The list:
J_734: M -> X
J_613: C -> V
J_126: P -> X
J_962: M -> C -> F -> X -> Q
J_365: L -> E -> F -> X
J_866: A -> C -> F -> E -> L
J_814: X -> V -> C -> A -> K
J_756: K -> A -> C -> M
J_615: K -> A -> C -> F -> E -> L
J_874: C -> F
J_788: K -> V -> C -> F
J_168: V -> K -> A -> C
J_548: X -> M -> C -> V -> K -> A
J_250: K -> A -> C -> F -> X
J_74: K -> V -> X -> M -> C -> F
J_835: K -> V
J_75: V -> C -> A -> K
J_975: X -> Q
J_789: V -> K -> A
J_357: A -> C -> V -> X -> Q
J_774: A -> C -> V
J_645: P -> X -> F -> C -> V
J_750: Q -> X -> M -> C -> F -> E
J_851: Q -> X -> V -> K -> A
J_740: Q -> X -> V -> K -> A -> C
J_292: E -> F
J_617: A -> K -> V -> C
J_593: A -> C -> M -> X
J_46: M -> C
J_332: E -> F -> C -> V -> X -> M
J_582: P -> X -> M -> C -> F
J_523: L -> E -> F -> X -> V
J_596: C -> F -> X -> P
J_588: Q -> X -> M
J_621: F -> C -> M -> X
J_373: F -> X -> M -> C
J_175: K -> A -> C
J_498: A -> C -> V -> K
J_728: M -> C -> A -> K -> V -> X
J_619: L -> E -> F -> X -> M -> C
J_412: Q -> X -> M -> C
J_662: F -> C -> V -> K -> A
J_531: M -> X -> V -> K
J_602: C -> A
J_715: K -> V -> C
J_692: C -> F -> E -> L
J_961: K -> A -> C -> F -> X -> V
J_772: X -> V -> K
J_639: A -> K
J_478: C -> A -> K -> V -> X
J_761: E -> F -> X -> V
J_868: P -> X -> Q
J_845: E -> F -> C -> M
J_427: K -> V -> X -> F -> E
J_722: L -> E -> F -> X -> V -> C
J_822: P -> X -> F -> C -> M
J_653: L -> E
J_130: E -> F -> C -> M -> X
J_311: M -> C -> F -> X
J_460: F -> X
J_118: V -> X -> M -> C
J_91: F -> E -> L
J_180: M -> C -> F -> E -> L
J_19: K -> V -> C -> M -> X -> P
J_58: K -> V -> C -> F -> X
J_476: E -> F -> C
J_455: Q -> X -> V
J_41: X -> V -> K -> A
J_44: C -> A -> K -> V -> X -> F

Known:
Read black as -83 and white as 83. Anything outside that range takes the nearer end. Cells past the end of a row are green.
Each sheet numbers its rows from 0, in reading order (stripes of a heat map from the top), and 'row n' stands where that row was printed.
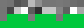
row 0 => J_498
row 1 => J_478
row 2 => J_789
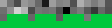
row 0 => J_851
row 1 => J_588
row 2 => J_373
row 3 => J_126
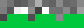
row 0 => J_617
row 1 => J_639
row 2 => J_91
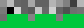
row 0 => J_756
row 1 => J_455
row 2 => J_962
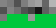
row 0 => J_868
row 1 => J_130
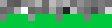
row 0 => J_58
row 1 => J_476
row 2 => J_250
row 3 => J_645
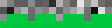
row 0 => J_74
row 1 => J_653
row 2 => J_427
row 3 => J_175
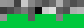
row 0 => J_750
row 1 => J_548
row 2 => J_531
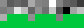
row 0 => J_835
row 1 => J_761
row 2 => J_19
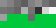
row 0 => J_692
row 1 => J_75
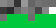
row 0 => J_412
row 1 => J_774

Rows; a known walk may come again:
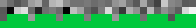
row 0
J_548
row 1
J_845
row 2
J_728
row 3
J_645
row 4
J_615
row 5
J_975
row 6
J_662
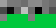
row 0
J_118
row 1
J_822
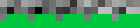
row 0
J_311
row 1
J_621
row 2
J_412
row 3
J_740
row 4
J_961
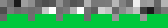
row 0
J_588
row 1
J_715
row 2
J_788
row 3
J_41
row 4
J_427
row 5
J_130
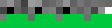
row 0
J_582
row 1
J_46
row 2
J_593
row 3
J_774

